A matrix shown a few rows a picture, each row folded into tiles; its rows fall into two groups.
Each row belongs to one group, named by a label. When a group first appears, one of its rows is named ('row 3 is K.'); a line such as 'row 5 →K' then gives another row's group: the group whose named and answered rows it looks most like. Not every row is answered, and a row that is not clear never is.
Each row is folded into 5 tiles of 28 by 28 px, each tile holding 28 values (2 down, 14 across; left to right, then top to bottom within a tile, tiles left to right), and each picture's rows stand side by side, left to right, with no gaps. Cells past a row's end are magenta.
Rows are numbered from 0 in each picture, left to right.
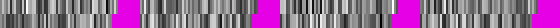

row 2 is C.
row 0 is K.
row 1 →C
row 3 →C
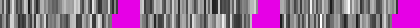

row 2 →C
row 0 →C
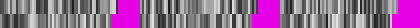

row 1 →C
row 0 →K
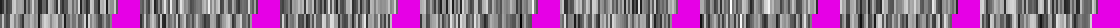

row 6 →C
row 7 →K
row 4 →K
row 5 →C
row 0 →K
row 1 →C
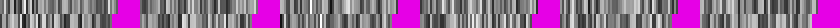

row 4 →C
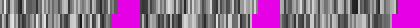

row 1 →K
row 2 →K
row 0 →C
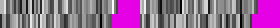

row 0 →C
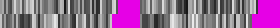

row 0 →K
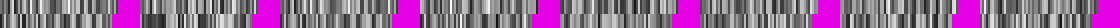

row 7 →C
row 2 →C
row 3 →C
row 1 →K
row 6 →K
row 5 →K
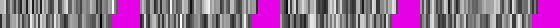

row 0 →C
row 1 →C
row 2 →K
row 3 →C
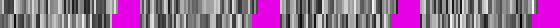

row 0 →K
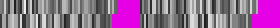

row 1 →K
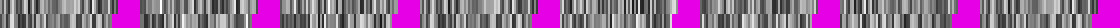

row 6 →C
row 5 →K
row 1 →K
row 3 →C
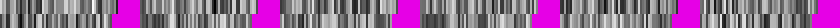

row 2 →K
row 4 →K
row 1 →K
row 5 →C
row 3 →K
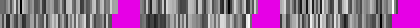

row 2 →C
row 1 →K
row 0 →K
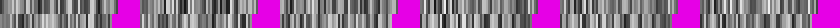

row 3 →C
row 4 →C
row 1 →K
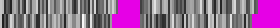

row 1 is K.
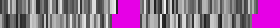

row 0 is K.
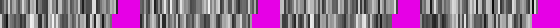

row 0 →K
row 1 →C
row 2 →K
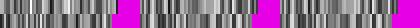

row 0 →C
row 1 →C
